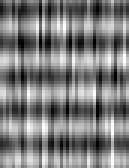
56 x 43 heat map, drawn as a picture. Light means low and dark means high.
On average the colour sits 50% of the way up the scale. The top left is the ninth with the highest average. Horizontal stripes repeat 5 times down the table.
